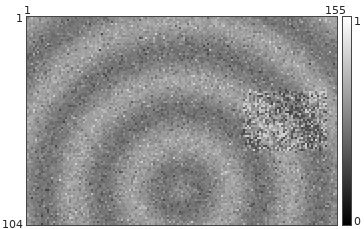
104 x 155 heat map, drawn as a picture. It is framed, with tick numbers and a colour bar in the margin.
Values change most from cell to cell in the middle right. No overall slope runs across the table. In the middle right lies a patch that is rougher than the rest. Rings spread out from the bottom middle.
